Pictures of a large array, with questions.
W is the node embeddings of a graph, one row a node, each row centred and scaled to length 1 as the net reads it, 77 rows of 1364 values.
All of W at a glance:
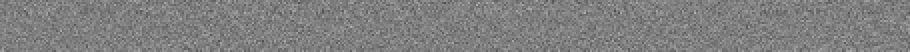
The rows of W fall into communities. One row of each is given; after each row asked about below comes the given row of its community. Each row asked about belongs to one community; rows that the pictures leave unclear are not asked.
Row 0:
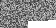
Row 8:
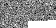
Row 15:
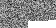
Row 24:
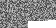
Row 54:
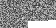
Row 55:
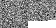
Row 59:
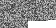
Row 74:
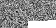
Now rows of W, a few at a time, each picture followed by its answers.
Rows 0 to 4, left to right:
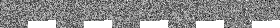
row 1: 0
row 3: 59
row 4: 24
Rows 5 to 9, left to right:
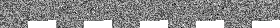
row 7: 74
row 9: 59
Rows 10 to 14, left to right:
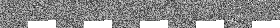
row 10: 54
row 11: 0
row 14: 8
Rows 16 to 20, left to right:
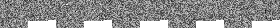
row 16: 15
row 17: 74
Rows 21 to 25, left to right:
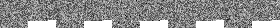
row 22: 59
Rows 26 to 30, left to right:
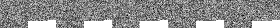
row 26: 55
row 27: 0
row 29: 59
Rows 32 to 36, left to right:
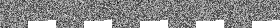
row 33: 54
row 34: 15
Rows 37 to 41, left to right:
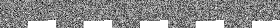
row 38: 54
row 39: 59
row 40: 0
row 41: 54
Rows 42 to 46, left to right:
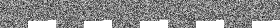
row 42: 54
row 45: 15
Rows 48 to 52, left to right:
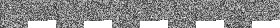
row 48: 8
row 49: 59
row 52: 0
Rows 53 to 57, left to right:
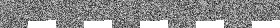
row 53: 0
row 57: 8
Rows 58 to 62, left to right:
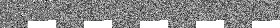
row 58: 24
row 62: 59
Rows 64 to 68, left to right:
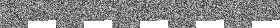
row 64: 15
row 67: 54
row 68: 74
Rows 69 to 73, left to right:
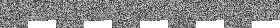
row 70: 24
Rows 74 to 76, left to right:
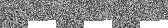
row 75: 0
